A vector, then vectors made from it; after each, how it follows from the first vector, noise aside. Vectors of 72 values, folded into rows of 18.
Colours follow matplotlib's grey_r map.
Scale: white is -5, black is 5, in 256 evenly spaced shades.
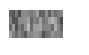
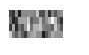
scaled up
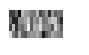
scaled up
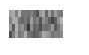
negated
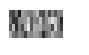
scaled up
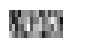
scaled up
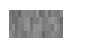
shrunk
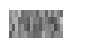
negated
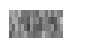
negated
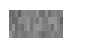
shrunk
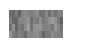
shrunk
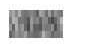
negated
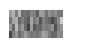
negated
